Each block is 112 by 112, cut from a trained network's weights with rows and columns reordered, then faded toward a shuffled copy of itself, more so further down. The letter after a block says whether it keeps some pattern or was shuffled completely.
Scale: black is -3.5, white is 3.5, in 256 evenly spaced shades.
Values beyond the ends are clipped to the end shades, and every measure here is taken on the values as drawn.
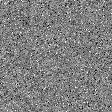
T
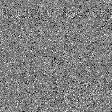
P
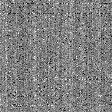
P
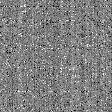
P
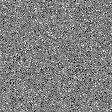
T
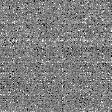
P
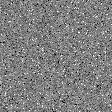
T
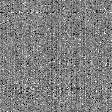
P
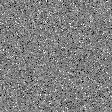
T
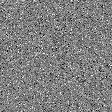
T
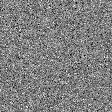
T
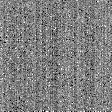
P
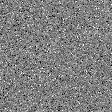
T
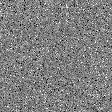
T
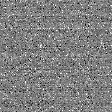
P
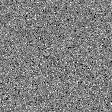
T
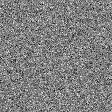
T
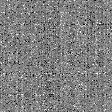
P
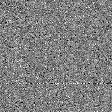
P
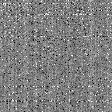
P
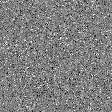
T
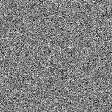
P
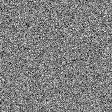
T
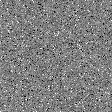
T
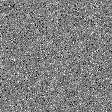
T
